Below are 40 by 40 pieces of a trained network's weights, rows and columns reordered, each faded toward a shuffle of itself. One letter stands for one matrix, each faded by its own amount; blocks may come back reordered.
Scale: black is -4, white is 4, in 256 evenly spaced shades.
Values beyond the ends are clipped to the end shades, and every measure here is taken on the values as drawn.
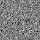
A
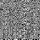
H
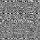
H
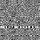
H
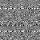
H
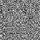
H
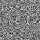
H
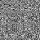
H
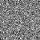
A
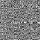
H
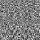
H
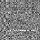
H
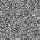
H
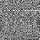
H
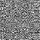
H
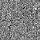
A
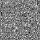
A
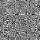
H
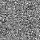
A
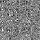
A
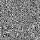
A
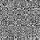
H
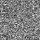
A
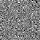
A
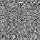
H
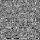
H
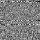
H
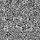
A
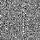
A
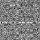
H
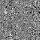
A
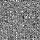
A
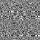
H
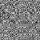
H
